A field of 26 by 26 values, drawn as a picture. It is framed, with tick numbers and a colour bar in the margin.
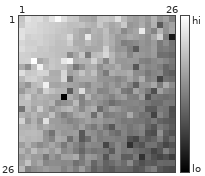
Odd patch: calmer, in the top left. Ninth with the lowest average: bottom right. Calmest part: top left. Grain: fine. Average level on the scale: 60%. Slope: up to the top left.
